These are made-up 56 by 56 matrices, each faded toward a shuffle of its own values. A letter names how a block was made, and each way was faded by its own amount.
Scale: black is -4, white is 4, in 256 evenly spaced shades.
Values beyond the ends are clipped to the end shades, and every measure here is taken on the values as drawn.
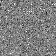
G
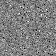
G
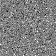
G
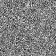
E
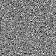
E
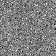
G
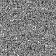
E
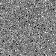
G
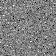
G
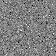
G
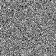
E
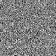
E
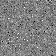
G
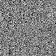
E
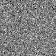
E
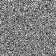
E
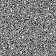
G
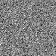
E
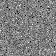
G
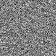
E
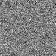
E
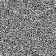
E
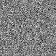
E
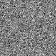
E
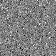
G
